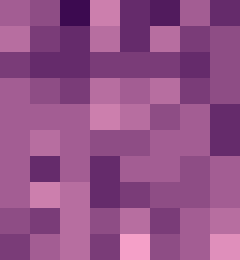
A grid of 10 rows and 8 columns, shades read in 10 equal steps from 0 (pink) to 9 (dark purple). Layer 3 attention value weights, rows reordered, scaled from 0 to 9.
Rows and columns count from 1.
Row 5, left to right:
4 4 4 2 3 5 4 7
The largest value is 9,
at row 1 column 3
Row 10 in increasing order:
0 1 3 4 4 5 6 6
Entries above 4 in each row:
5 5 8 4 2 3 3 4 4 3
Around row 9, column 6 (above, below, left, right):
5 5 3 4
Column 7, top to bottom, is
4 6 7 6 4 4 5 5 4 4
